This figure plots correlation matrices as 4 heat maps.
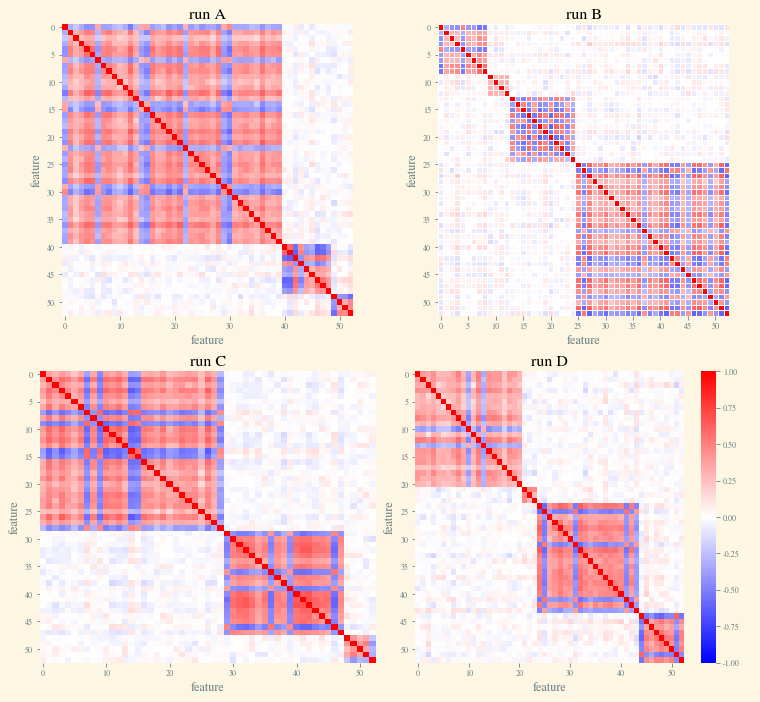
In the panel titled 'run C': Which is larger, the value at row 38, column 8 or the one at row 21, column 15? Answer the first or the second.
the first
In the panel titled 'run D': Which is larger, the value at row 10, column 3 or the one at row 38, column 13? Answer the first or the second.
the second
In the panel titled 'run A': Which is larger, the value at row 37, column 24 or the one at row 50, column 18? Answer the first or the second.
the first
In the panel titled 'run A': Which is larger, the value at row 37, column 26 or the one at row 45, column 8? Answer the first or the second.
the first
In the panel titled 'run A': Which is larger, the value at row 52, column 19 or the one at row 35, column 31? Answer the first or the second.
the second
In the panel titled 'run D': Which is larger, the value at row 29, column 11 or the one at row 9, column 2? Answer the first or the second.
the second
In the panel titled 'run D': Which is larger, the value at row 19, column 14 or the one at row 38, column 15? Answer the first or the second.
the first
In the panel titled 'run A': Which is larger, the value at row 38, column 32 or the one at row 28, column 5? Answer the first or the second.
the second
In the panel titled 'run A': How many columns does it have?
53
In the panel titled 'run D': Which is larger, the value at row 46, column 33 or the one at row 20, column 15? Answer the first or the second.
the second
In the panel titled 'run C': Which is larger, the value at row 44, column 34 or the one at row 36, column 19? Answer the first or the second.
the first
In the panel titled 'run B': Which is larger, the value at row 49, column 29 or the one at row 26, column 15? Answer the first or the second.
the second
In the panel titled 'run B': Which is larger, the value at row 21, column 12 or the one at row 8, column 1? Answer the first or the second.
the second
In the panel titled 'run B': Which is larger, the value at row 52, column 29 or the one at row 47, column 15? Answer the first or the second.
the second
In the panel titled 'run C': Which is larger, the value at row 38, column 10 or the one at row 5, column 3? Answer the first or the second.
the second
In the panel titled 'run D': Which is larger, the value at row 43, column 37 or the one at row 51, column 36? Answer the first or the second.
the second
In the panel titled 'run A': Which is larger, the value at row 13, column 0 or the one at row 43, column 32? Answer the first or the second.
the second
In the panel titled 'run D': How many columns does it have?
53
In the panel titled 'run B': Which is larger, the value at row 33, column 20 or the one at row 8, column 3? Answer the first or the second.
the second
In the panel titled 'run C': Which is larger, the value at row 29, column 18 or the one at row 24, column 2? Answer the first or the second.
the second
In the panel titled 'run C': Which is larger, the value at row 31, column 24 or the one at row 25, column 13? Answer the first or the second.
the second
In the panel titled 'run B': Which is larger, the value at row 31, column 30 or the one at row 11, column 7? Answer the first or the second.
the first
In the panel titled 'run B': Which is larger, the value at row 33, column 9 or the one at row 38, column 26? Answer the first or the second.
the first
